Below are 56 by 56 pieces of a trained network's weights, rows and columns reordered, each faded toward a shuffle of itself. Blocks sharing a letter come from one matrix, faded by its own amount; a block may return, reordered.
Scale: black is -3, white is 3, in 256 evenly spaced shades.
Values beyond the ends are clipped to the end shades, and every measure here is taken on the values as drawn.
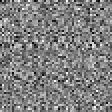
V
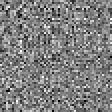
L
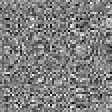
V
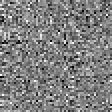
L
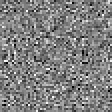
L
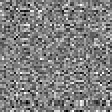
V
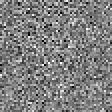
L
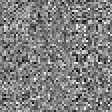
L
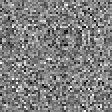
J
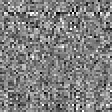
V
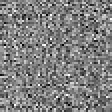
J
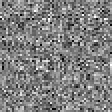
J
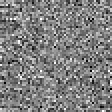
J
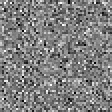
J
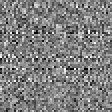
V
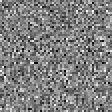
J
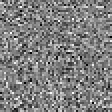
J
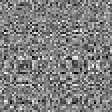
V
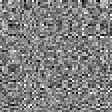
V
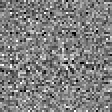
L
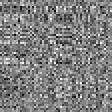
V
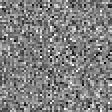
L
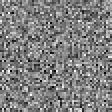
J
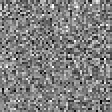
J
